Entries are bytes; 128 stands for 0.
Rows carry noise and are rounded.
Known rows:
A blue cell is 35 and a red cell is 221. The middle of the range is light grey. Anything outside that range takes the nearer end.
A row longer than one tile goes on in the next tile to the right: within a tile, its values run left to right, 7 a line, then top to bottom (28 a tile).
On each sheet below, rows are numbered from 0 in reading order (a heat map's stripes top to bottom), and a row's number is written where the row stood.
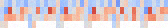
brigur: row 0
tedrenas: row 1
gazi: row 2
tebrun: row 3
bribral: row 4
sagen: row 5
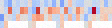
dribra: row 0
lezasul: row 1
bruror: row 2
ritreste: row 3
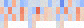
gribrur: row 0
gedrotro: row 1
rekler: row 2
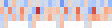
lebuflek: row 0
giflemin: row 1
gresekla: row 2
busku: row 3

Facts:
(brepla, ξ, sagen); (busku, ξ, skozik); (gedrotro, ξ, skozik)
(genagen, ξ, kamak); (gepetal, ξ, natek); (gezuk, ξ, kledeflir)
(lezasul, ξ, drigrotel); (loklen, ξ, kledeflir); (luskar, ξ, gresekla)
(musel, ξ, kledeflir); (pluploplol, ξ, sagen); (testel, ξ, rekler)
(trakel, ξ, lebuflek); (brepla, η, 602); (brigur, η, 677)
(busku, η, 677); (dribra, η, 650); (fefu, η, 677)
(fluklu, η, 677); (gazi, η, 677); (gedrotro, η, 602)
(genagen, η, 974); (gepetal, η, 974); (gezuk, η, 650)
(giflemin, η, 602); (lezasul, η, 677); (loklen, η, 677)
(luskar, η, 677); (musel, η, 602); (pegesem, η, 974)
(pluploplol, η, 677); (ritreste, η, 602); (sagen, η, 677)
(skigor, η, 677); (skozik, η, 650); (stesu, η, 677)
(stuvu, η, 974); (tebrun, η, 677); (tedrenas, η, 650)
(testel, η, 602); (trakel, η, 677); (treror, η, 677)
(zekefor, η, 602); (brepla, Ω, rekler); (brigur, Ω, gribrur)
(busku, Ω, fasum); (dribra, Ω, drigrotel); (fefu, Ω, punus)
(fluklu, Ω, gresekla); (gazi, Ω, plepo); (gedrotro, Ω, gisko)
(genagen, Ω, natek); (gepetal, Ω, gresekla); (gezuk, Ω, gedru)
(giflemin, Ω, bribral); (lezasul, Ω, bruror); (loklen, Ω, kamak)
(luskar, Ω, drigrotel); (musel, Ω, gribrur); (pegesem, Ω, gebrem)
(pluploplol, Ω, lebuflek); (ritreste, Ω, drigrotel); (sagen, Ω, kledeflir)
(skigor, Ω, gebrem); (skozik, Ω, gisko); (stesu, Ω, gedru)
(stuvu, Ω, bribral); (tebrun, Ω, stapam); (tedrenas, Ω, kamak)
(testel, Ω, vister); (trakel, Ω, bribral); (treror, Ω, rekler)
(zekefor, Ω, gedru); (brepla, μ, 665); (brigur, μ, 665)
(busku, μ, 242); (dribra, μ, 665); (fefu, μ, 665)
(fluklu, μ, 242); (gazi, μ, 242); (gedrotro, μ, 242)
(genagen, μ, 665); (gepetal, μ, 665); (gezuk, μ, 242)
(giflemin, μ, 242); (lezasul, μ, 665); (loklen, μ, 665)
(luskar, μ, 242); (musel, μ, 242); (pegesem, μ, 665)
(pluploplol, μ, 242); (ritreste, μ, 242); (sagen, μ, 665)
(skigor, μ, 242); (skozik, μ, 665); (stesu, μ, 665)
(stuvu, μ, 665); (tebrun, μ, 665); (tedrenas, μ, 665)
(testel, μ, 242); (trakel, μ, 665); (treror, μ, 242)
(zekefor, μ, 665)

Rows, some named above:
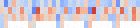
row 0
gisko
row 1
treror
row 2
gezuk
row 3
pegesem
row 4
bribral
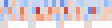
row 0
rekler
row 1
loklen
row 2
drigrotel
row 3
brepla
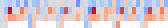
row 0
loklen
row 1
skozik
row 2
musel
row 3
skigor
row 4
gepetal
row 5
fluklu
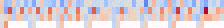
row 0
gepetal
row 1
kamak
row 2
gribrur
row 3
testel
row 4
gedrotro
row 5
rekler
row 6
stuvu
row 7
luskar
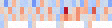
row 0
gisko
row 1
gisko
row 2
trakel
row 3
genagen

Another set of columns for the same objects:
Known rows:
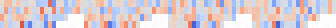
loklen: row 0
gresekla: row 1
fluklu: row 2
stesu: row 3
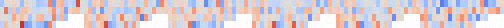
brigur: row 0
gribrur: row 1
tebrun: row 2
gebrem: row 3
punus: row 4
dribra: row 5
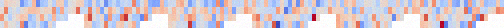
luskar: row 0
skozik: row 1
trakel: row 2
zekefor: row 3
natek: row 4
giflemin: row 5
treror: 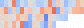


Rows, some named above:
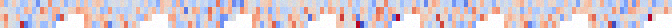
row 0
testel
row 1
gedru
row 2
tedrenas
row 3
gisko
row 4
gedrotro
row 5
stuvu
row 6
gresekla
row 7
zekefor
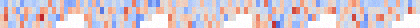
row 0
skozik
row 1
tedrenas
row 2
drigrotel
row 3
brepla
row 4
gepetal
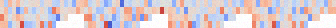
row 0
kamak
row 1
ritreste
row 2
rekler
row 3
bribral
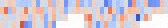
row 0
skigor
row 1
gezuk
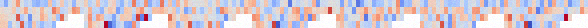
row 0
genagen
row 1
musel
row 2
kamak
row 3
ritreste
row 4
dribra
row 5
pegesem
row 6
zekefor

